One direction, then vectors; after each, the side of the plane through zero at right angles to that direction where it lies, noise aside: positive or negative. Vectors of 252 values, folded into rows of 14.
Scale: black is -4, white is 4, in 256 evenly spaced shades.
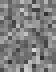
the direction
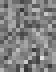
negative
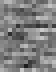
negative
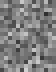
positive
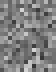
positive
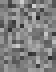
positive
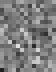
positive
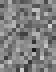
negative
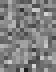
negative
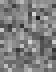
positive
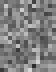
positive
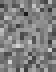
negative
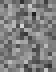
negative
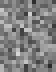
negative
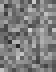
negative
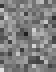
negative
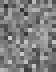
negative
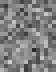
negative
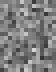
positive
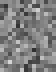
negative
